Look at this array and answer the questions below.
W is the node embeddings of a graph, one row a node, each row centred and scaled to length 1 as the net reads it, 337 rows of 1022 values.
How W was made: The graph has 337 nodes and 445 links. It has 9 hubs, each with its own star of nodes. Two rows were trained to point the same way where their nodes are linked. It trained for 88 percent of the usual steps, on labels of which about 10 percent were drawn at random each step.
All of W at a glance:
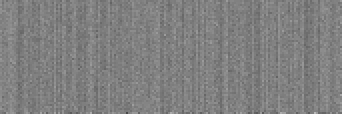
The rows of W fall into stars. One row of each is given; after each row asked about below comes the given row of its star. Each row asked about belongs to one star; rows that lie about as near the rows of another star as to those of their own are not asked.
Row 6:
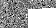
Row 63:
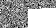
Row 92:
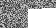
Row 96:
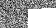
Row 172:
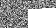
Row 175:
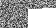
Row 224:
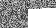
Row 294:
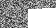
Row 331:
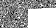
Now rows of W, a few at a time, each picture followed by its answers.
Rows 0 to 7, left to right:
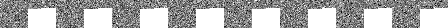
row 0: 224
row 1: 331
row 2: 172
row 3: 331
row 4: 224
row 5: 172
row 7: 92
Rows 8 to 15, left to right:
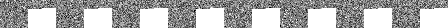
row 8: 172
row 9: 6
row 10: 224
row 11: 6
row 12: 96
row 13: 224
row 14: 294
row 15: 63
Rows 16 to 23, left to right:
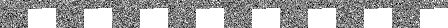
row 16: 331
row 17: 96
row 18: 96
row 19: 294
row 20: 92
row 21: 63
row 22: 175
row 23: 6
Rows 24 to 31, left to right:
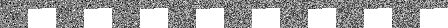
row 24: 96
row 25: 175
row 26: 331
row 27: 331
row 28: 294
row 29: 172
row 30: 175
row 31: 92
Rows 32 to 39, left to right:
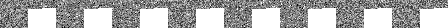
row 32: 63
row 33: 6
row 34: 294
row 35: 331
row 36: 172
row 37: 294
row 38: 294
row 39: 63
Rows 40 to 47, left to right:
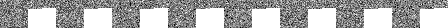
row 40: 331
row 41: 92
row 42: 175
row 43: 224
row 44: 63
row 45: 6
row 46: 331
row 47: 63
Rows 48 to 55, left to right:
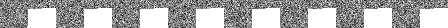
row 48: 331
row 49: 63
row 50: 175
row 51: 331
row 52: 96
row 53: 224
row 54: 92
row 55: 331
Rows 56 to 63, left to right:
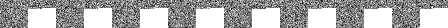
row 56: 294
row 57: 63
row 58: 63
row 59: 331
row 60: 63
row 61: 224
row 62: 6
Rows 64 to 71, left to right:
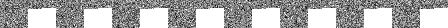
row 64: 175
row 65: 172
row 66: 224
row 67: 63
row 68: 224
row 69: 224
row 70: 224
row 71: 6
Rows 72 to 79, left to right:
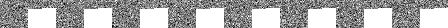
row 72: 6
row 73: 6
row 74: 331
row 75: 224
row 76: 92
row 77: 224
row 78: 92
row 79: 175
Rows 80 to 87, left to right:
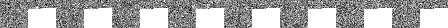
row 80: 96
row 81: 172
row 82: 92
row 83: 294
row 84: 63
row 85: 92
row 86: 92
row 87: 63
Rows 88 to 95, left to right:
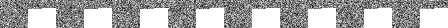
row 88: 294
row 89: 172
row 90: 92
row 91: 175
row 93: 92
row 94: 175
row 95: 294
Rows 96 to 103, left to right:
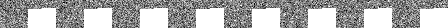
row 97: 175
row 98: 294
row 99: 63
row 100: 63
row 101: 175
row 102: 92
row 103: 63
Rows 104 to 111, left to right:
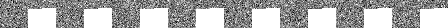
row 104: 63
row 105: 172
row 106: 331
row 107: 224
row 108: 175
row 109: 6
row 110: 175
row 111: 96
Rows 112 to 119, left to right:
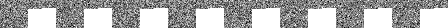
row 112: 294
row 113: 175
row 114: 175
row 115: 63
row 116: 172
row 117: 92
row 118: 6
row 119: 175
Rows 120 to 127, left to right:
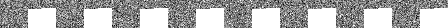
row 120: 63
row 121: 331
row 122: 224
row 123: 92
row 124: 96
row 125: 294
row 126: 172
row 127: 172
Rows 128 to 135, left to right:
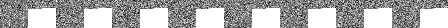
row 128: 92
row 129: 224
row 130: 172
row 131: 224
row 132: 294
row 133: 172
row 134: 224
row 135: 96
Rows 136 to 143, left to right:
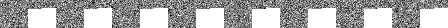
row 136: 96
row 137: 175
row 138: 224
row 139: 63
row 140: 6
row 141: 175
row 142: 92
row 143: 175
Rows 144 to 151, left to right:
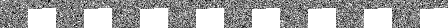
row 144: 92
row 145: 172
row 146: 63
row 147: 331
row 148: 63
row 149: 294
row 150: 92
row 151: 63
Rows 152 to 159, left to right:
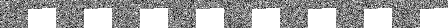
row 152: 6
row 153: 96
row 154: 294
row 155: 331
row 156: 92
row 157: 63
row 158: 224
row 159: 331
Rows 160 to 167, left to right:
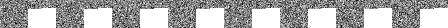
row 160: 175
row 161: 6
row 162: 63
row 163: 96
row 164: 175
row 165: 96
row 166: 331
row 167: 224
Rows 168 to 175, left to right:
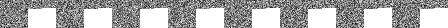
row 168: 224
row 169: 63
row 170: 96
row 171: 96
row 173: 172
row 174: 175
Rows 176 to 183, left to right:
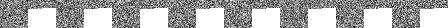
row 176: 224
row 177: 175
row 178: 6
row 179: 175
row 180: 63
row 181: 331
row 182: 294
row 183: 63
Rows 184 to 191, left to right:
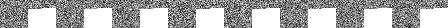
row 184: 172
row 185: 331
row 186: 96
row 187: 6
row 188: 172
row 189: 92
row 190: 224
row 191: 92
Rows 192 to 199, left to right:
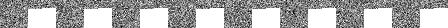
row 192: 294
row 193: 331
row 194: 172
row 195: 92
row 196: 6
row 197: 331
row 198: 63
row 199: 175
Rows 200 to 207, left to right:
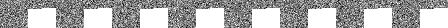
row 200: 224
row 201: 175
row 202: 63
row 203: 63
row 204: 6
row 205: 92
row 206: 172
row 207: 6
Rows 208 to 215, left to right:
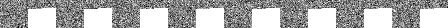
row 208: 224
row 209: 6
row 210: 92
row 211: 294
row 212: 294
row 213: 92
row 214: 224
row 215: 96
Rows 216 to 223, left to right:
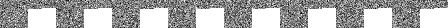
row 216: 294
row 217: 331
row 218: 6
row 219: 63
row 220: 175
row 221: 331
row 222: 6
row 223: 96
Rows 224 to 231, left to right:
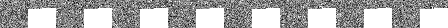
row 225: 175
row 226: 96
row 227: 172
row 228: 331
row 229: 92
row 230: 175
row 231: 63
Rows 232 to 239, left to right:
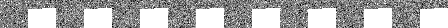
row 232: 172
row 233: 92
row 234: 331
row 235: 294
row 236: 92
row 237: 294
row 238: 63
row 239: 63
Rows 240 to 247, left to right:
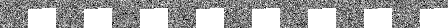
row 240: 96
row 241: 294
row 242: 331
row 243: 6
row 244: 63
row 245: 92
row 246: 331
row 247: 92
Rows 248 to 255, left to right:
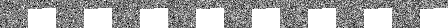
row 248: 92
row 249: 294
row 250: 175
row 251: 92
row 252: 92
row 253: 63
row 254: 96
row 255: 331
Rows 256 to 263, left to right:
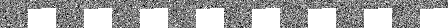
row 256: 224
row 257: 331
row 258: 92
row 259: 96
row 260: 175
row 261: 92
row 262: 63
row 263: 294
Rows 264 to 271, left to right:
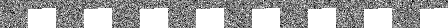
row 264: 92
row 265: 224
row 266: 294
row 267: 224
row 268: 96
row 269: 92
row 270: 331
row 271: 96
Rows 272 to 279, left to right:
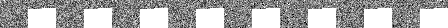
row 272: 224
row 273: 96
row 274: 172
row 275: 96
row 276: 63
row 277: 6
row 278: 175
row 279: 294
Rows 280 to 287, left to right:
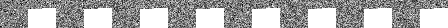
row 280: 331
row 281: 172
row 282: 331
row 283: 224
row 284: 175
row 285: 172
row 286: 224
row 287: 331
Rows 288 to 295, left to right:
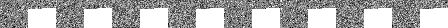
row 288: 92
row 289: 175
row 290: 331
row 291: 175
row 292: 172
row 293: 96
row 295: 331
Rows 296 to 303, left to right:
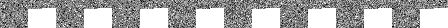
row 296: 175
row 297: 96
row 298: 294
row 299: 92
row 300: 96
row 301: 294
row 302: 6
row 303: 331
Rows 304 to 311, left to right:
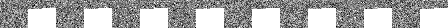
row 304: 175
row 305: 175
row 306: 92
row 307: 96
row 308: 224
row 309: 224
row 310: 331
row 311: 224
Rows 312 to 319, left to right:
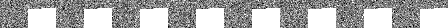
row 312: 294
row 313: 175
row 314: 92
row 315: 224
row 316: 6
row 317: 92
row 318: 96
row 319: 175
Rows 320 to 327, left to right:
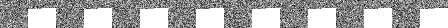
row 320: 96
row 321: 175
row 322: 331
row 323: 175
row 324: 294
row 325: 294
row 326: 172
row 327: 331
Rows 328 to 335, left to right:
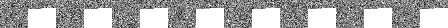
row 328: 175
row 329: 6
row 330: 92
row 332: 224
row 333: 175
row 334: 172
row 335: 175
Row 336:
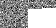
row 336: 92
